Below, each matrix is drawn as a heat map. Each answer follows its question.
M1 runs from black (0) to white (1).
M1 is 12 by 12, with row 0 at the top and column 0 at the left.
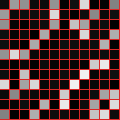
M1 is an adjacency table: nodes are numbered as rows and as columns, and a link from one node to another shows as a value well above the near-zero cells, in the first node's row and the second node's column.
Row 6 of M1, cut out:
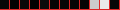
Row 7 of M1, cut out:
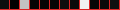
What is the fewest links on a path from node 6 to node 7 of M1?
5
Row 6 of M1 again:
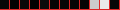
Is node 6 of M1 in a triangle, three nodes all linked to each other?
yes
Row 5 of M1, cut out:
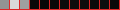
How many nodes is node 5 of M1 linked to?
3
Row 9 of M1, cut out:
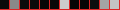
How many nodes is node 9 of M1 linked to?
4
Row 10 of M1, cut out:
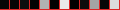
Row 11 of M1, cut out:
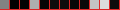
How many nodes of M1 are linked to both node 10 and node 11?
1
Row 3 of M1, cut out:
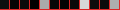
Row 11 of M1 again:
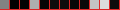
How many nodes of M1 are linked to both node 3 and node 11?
0
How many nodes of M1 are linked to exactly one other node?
0
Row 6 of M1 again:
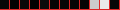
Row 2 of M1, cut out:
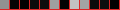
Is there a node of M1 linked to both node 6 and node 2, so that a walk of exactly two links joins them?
no
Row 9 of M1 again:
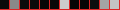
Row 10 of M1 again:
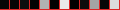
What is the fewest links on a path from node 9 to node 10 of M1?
1
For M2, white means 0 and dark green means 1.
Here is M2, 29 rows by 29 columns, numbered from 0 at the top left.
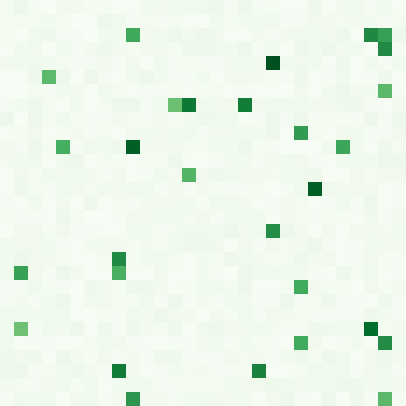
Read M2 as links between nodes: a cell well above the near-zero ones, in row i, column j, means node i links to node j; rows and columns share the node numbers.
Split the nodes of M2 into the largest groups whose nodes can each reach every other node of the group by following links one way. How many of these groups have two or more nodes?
0
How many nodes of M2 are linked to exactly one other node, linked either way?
6
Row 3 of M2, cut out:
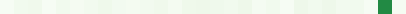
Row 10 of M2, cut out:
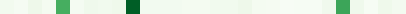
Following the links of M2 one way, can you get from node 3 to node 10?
no
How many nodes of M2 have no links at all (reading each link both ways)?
5
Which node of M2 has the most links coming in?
node 27
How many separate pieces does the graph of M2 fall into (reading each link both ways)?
7
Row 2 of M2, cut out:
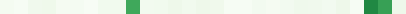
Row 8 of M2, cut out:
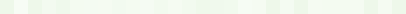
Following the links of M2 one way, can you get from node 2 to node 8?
yes
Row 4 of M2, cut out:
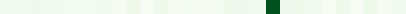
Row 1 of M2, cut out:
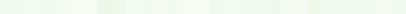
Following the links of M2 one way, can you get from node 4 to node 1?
yes
